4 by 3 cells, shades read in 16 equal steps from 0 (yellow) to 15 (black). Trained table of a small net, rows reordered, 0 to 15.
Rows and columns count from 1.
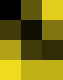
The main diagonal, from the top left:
15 14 12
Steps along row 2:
up down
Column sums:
30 37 23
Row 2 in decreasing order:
14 11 7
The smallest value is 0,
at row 4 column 1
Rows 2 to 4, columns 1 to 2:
11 14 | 4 11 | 0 3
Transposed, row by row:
15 11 4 0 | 9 14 11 3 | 1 7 12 3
